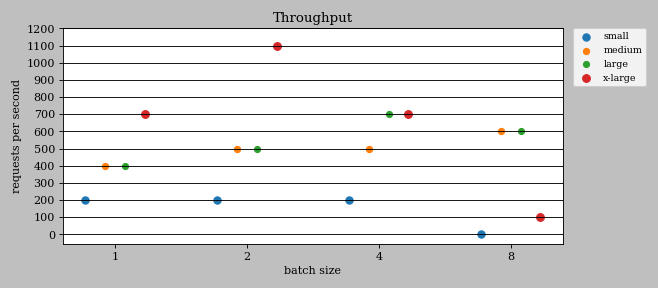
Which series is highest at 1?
x-large
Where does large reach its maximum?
4
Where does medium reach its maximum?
8
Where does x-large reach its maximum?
2
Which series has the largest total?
x-large
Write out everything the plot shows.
Title: Throughput
x-axis: batch size, ticks 1 2 4 8
y-axis: requests per second, ticks 0 100 200 300 400 500 600 700 800 900 1000 1100 1200
Legend: small, medium, large, x-large
Values:
small: 200 200 200 0
medium: 400 500 500 600
large: 400 500 700 600
x-large: 700 1100 700 100
